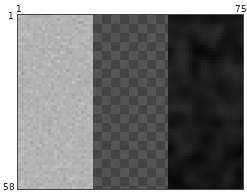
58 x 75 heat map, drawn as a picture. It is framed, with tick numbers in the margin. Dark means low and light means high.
It is made of 1 by 3 panels. Panel 1,1: high, fine-grained, faint in contrast. Panel 1,2: low, checkered, faint in contrast. Panel 1,3: very low, blotchy, faint in contrast.
